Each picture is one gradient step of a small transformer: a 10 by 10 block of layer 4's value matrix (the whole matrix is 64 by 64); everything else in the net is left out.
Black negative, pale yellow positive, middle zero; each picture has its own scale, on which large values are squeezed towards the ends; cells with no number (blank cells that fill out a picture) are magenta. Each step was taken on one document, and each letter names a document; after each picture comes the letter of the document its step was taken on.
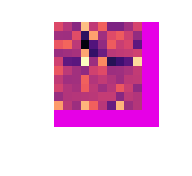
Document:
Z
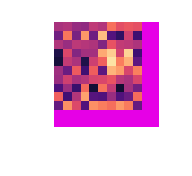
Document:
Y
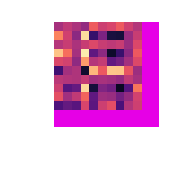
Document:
Y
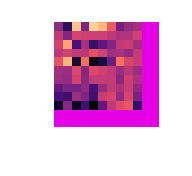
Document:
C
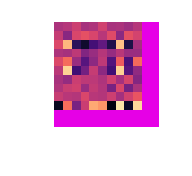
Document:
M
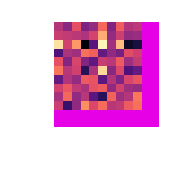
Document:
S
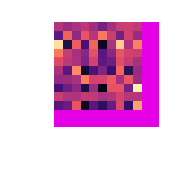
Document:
M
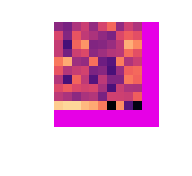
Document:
M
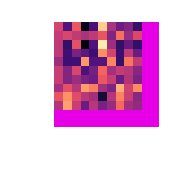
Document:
S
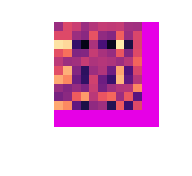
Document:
M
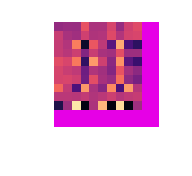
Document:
M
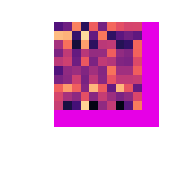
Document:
Y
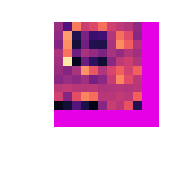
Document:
C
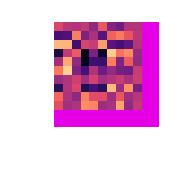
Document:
Z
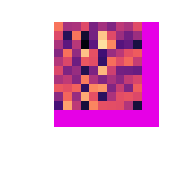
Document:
S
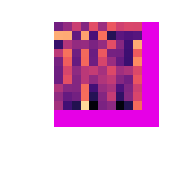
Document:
Y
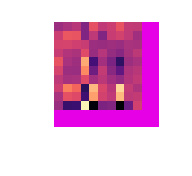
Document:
Y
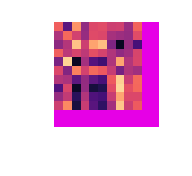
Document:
C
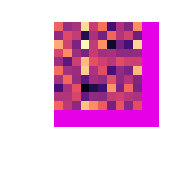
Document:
Z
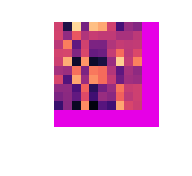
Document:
C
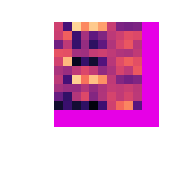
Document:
C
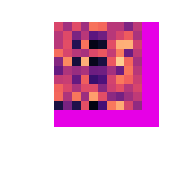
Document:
C
